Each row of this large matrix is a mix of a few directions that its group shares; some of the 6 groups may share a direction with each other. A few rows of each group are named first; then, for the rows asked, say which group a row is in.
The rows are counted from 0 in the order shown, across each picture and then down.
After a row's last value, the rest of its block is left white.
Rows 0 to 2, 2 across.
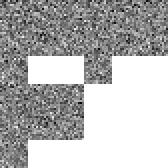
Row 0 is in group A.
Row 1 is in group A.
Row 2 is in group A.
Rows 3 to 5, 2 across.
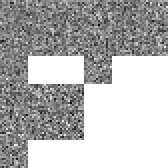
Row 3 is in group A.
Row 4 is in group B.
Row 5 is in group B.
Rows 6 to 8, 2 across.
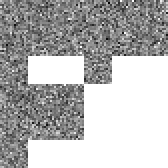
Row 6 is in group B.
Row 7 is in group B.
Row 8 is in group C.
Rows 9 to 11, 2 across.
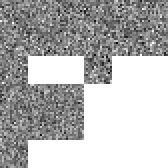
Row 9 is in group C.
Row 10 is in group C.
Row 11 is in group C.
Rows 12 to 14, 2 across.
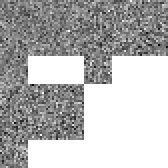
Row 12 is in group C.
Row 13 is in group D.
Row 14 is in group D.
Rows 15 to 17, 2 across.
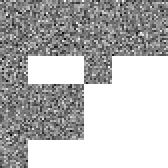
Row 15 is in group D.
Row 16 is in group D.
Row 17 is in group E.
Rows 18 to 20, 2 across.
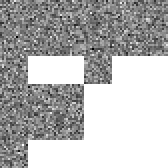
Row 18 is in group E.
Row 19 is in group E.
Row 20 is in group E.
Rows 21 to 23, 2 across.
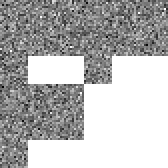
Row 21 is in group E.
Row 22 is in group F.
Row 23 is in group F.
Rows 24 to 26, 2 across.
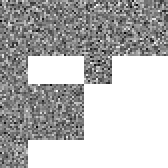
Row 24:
A
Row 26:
D
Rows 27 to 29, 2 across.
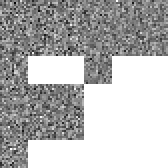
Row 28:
A
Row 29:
B
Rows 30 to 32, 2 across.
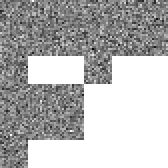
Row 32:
E
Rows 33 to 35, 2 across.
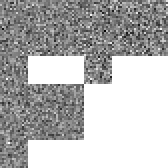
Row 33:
A
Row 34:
D
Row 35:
E
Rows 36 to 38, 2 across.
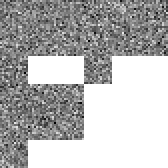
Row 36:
D
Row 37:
B
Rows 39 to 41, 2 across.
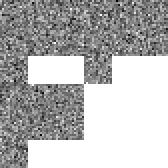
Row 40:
A
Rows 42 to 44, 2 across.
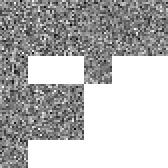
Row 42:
A
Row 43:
A
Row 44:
F
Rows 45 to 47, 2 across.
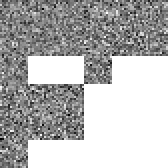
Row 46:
C
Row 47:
A
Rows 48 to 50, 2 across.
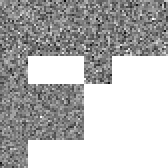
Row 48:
C
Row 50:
B
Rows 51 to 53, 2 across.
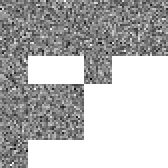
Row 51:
C
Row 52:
A
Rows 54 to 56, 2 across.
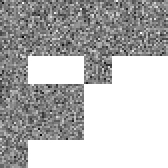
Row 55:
C
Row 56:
F
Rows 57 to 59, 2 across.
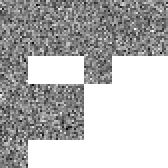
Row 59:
C
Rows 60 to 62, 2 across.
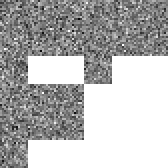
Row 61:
F
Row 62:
A
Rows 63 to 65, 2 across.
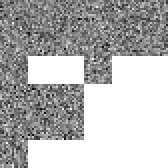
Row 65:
A
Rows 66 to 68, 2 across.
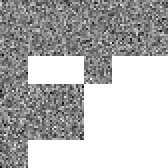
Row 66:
A
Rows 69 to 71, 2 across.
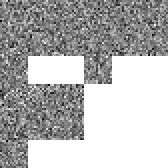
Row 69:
A
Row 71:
B
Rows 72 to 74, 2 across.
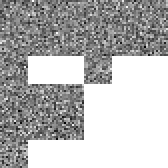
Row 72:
A
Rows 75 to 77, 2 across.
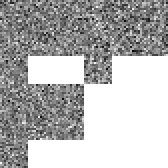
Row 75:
A
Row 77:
B
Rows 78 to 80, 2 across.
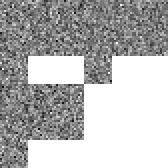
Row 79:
C
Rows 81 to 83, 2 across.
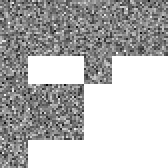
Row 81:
C
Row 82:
C
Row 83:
D
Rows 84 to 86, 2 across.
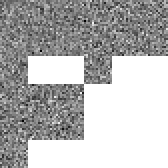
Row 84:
C
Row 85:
A
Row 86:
F
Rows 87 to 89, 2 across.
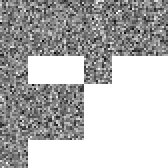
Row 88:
E
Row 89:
D
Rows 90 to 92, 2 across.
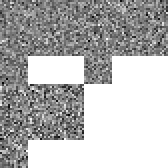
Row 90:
D
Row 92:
A
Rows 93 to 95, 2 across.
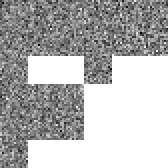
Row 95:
D
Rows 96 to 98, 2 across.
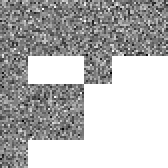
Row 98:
F
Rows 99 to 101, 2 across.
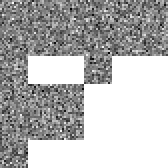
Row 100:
E
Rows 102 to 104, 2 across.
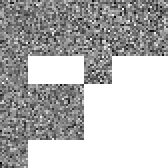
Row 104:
B
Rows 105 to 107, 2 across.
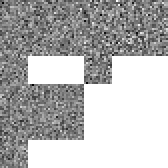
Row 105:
F
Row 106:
A
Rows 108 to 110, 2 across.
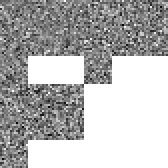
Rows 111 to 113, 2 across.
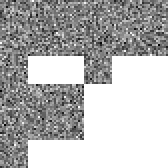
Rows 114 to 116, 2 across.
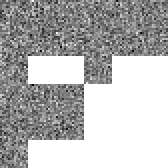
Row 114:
D
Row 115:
C
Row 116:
F
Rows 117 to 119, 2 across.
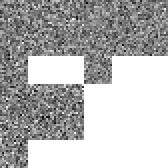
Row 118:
F
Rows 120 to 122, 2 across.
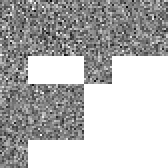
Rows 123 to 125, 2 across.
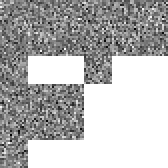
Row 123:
C
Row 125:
E
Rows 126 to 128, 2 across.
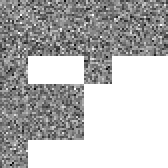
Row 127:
E
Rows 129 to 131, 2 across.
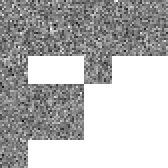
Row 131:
F
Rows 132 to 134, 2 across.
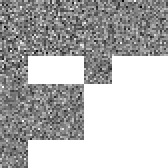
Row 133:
D
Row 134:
F
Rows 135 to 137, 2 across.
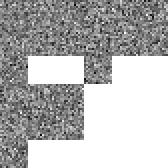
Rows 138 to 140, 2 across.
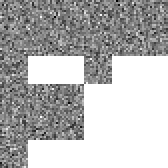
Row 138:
E
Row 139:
A
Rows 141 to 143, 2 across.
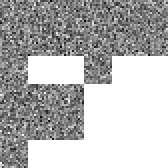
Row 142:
A
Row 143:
B
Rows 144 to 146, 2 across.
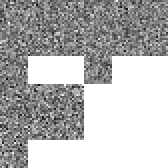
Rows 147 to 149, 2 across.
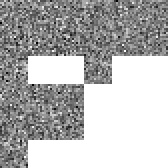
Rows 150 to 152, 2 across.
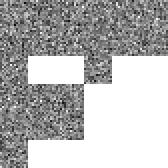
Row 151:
E
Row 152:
E
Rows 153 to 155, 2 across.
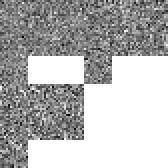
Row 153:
F
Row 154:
E
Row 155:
A
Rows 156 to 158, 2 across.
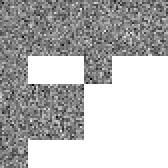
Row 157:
D
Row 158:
D
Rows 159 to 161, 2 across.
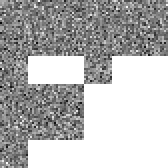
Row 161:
D
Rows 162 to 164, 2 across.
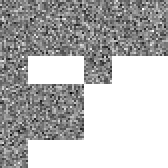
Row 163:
C
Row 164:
E
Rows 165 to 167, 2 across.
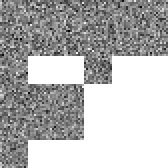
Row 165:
A
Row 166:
D
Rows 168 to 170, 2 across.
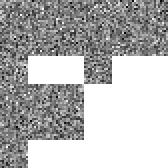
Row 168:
D
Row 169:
B
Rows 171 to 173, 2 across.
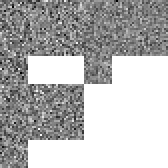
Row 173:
F
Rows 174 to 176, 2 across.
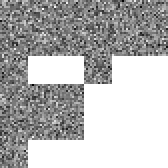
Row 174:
A
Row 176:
F
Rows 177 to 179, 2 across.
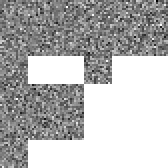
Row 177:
C
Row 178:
E
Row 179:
A
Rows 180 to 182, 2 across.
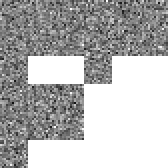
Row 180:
E
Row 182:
E
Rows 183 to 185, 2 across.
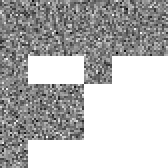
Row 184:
C
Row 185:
E
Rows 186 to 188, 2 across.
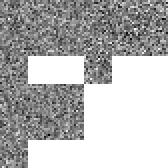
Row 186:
E
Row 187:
D
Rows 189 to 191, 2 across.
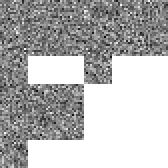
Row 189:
E
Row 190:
C
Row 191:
A
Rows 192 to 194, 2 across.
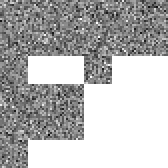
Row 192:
A
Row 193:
C
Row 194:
C
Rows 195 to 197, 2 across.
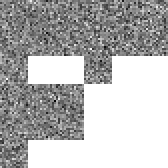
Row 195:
D
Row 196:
C
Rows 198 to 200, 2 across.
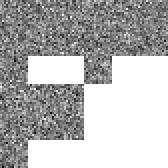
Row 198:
B
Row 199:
A
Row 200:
A
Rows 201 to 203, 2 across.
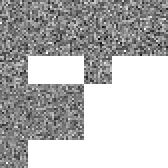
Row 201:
E
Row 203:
A
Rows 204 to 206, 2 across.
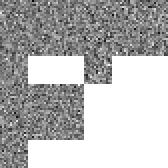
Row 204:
A
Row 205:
C
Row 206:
E
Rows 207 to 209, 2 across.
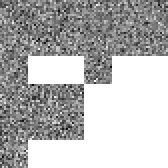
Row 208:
B
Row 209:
F
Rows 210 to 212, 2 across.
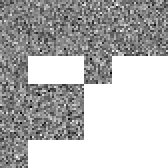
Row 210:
C
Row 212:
A
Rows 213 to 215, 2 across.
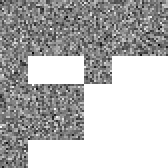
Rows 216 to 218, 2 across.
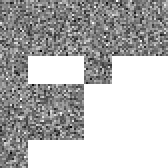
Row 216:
A
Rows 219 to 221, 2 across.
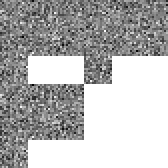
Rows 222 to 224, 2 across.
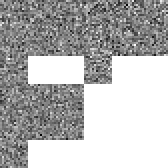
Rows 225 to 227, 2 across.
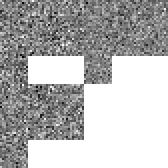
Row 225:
F
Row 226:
F
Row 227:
E
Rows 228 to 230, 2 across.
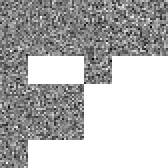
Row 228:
E
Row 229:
E
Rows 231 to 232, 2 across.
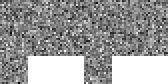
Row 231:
B
